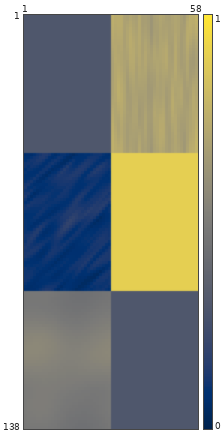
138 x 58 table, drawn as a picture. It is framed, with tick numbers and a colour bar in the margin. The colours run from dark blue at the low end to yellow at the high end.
The table splits into 3 rows of 2 panels. Panel 1,1: low, flat. Panel 1,2: high, streaked downward, faint in contrast. Panel 2,1: very low, slanting up to the right, faint in contrast. Panel 2,2: very high, flat. Panel 3,1: middling, smooth, faint in contrast. Panel 3,2: low, flat.
